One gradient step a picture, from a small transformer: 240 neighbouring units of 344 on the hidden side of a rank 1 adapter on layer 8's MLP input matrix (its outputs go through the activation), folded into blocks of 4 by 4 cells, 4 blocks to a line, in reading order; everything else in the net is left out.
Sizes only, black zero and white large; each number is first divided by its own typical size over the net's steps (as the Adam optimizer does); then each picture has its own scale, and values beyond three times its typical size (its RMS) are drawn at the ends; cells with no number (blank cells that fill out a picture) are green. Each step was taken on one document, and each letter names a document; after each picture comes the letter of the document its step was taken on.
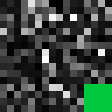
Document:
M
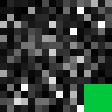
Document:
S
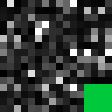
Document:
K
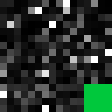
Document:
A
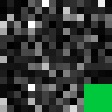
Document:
M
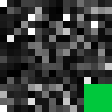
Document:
M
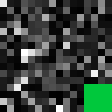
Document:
M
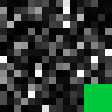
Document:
A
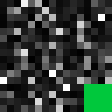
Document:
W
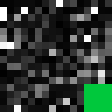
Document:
K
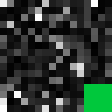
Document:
A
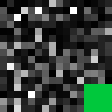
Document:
K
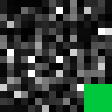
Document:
K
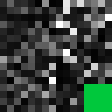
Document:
S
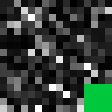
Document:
M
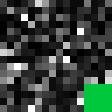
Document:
W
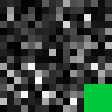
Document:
S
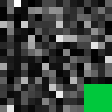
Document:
S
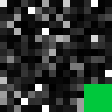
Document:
A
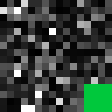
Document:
W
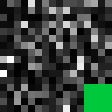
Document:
S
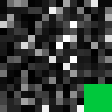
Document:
S
